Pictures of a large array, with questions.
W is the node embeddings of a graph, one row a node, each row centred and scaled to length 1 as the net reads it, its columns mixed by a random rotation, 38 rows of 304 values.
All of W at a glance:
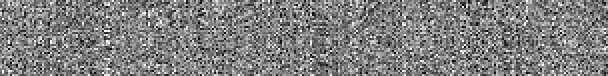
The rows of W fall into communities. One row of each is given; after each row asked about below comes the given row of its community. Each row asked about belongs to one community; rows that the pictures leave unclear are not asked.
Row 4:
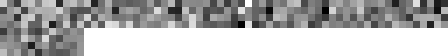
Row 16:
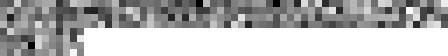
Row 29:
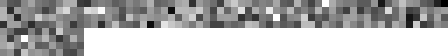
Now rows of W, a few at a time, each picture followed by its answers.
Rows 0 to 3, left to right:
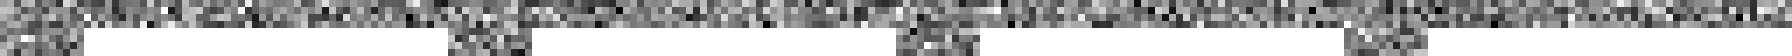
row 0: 4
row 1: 29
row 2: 29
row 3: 16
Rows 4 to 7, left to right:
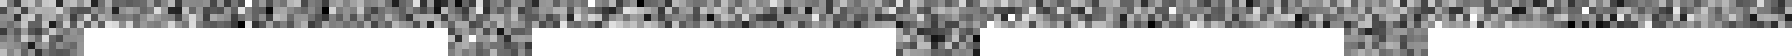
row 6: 4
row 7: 4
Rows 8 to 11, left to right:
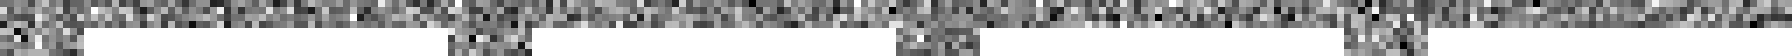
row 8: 16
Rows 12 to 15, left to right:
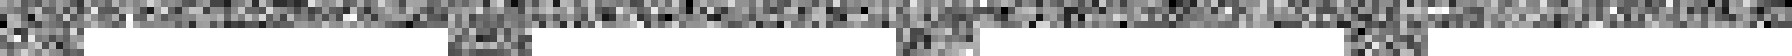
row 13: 16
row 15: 29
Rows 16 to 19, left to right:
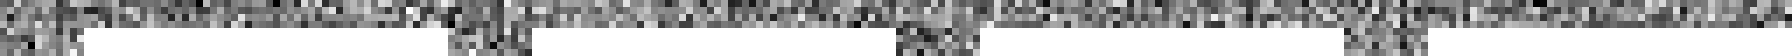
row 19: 16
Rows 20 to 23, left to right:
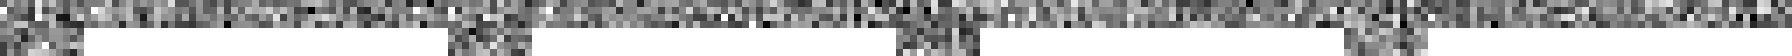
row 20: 29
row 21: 29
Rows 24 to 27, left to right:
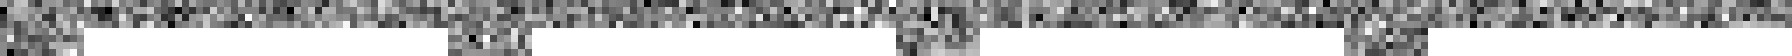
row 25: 16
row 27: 16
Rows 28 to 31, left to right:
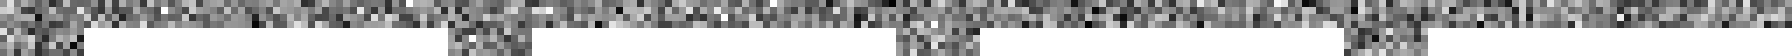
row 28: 4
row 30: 16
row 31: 29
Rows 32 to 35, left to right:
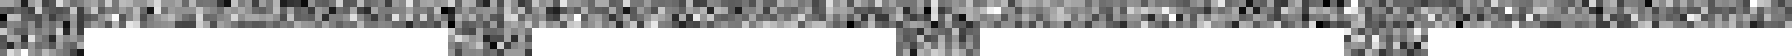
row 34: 29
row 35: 4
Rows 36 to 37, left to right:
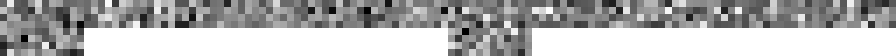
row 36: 4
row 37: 29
